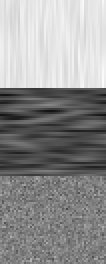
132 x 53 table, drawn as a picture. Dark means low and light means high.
It is made of 3 by 1 panels. Panel 1,1: very high, streaked downward, faint in contrast. Panel 2,1: low, streaked across. Panel 3,1: middling, fine-grained.
